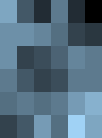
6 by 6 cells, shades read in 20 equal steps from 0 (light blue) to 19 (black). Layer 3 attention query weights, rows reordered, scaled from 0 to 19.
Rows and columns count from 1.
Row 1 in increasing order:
4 8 11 15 15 19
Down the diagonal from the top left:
4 6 12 12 5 4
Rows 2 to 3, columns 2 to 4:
6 7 9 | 13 12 10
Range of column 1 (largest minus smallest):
9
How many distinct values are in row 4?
4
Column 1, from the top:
4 6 6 8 9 13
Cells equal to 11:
3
